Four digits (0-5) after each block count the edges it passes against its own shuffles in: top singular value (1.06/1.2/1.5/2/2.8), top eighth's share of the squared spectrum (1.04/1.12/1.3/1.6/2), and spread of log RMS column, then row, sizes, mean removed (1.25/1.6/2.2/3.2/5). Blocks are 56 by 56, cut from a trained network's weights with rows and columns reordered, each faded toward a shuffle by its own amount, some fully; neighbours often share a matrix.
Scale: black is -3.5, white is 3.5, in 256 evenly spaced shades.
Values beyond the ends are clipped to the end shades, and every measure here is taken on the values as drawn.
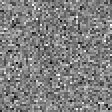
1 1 0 0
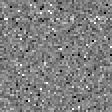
1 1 0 0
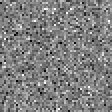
0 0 0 0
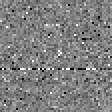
3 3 0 1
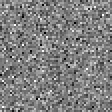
1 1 0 0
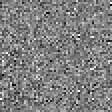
2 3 1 2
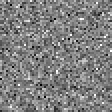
0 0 0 0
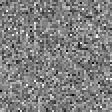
0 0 0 0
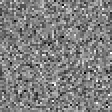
1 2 0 0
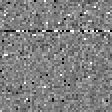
3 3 0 1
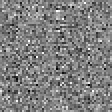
2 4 2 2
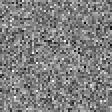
1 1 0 0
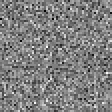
1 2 0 0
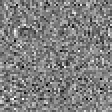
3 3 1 2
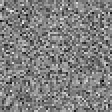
3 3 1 1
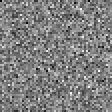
0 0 0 0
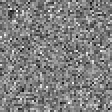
2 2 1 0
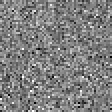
2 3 1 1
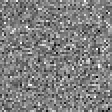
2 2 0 1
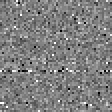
2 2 0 1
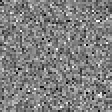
2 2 1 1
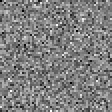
0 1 0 0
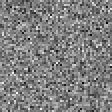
1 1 0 0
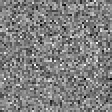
3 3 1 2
